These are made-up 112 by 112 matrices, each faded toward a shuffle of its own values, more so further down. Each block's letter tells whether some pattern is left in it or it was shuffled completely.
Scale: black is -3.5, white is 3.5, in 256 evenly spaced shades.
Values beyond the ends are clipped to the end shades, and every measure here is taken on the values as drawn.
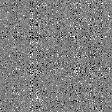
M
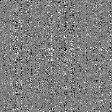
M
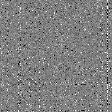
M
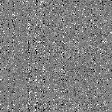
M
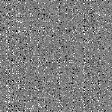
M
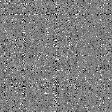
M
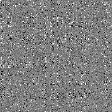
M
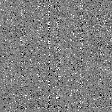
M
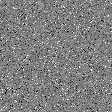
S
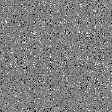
M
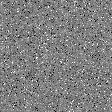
S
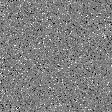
S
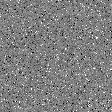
S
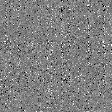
M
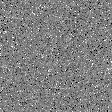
S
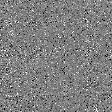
M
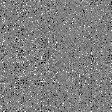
M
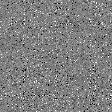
M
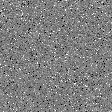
S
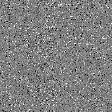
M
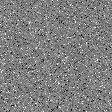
S
